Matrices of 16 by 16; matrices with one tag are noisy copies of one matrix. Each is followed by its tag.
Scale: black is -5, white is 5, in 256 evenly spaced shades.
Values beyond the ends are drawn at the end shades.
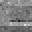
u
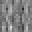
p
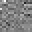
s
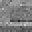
u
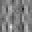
p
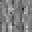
p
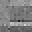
u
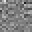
s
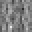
p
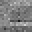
u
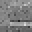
u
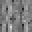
p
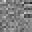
s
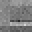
u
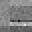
u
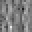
p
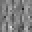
p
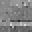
u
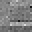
u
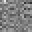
s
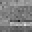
u
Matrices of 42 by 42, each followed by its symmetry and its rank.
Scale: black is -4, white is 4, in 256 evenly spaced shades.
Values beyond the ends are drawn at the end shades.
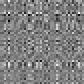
neither, rank three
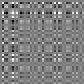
symmetric, rank one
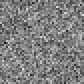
neither, full rank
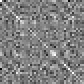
symmetric, rank five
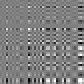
symmetric, rank one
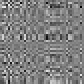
neither, rank three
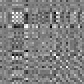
symmetric, rank three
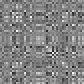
symmetric, rank three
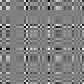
symmetric, rank one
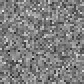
neither, full rank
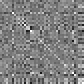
symmetric, rank five
